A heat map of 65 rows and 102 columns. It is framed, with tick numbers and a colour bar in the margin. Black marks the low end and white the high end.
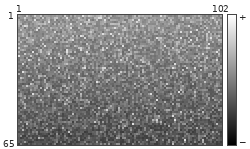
No row or column stands out. The grain is fine, like static. No regular stripes run through it. There is an overall slope up to the top.
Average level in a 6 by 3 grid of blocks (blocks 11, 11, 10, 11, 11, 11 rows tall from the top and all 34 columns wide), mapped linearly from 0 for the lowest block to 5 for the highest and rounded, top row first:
5 5 5
4 4 4
3 3 3
2 2 2
1 1 1
0 0 0
